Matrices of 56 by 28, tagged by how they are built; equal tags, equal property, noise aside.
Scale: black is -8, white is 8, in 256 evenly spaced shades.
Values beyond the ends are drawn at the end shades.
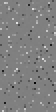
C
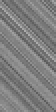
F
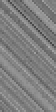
F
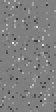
C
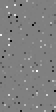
C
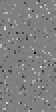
C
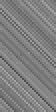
F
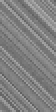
F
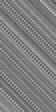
F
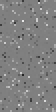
C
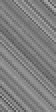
F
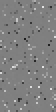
C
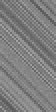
F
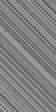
F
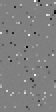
C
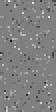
C
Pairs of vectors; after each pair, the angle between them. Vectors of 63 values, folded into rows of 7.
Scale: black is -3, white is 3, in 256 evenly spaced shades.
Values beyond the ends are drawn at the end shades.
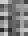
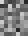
orthogonal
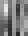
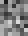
partly opposed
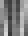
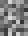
partly opposed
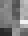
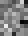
partly opposed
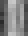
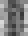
nearly opposite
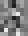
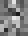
nearly opposite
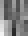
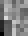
nearly opposite
